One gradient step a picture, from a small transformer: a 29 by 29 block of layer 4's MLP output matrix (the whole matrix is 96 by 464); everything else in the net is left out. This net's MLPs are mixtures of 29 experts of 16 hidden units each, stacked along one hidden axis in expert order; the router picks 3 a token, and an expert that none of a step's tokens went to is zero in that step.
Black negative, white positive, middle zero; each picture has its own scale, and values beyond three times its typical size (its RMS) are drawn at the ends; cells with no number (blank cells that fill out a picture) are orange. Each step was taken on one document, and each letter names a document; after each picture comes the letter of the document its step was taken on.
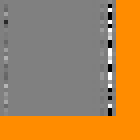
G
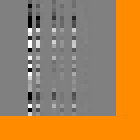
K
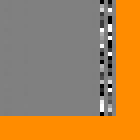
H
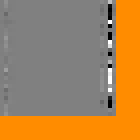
G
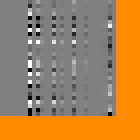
K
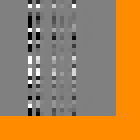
K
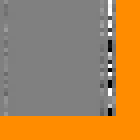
G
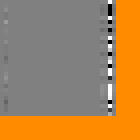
G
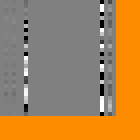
H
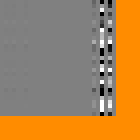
H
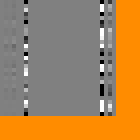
H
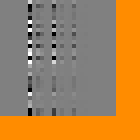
K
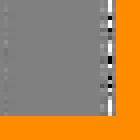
G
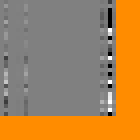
G
